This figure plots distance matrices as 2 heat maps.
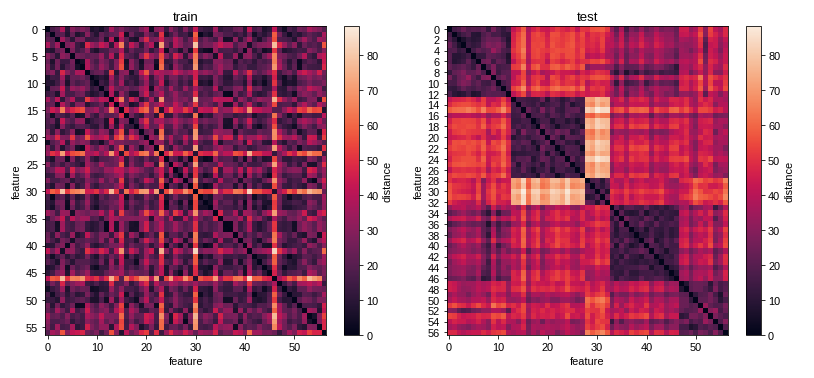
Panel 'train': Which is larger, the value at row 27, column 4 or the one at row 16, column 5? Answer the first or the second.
the second
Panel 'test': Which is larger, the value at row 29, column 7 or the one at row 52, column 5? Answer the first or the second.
the first
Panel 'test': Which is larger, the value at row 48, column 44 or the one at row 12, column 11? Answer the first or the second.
the first
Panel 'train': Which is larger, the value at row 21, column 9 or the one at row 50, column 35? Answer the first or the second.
the second
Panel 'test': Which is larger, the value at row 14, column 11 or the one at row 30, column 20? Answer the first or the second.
the second
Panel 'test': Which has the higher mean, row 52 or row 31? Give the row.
31
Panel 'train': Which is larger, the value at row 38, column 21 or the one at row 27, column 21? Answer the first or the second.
the first
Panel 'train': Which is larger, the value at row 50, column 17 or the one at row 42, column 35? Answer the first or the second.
the second
